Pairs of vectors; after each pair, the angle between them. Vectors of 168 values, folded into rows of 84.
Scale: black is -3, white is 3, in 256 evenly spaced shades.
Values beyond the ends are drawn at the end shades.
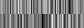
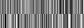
partly aligned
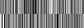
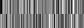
orthogonal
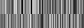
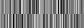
partly opposed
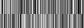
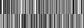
nearly opposite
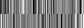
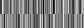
partly aligned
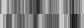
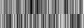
partly aligned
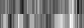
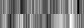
nearly parallel
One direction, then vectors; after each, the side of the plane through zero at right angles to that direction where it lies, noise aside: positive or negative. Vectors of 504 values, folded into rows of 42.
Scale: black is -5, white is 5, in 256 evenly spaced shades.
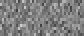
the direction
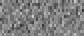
negative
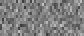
negative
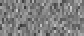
negative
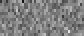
negative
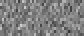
positive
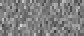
positive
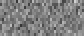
negative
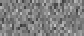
negative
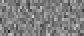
positive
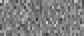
negative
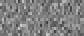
positive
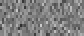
negative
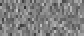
negative
